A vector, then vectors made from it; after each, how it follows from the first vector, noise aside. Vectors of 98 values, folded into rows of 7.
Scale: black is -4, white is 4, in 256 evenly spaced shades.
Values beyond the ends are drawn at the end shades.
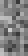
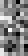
scaled up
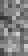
negated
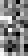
scaled up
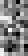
scaled up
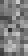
negated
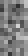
reversed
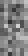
reversed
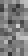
reversed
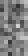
reversed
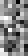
scaled up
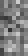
negated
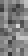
reversed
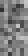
reversed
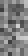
reversed
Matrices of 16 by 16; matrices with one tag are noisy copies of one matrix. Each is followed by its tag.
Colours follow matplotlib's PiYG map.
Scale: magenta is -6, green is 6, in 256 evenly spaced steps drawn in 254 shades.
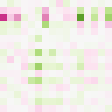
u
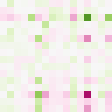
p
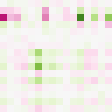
u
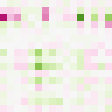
u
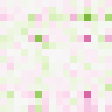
p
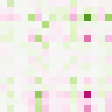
p
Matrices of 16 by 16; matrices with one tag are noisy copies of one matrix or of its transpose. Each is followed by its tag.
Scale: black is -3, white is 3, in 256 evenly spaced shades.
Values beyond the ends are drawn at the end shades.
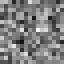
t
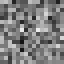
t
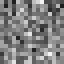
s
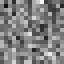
s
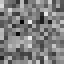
t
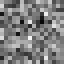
t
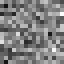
s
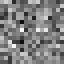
t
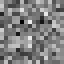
t
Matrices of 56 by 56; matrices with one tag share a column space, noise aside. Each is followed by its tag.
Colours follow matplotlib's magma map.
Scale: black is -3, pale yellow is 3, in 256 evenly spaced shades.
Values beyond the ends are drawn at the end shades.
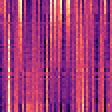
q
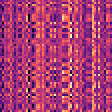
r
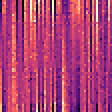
q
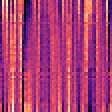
q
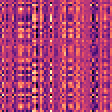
r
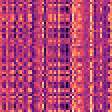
r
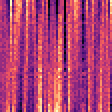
q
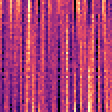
q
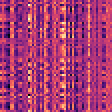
r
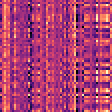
r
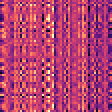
r
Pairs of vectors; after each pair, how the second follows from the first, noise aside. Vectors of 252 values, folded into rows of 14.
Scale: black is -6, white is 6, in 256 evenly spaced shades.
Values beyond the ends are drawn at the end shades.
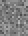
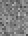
wrapped around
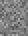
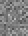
wrapped around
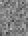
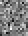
scaled up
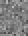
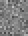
sign-scrambled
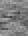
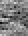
scaled up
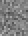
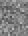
wrapped around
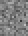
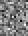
scaled up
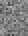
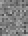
wrapped around
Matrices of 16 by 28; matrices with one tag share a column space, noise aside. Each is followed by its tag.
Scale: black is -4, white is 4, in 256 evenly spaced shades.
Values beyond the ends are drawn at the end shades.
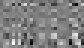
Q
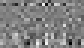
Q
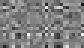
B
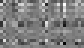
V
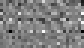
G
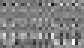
Q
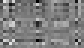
V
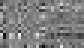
B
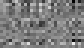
V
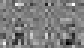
Q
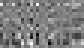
Q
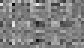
V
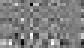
Q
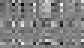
V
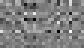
G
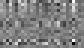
V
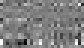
Q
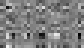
B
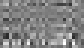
Q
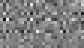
G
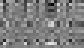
V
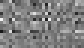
G
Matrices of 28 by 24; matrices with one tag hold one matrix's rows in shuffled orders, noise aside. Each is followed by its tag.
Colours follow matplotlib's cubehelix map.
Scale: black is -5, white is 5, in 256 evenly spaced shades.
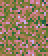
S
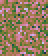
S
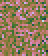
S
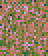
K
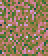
K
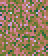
K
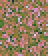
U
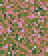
U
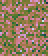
S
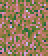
K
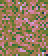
S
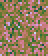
U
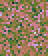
U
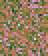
U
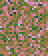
U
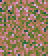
K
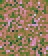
U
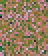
K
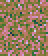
U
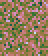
U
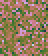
S
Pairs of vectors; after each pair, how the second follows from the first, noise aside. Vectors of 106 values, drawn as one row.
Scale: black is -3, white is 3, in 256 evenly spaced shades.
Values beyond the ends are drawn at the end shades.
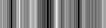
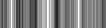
negated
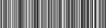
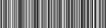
copied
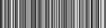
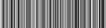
negated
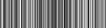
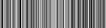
negated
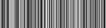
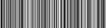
reversed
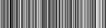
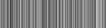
shrunk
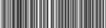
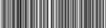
copied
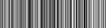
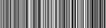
negated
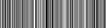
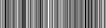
shuffled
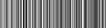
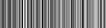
negated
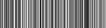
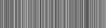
shrunk
